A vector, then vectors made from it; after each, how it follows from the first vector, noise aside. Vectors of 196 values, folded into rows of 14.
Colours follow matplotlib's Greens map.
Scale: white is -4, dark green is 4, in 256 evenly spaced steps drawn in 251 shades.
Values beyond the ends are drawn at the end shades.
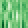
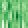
negated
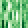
scaled up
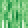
negated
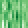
negated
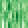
negated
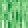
negated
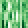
scaled up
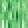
negated
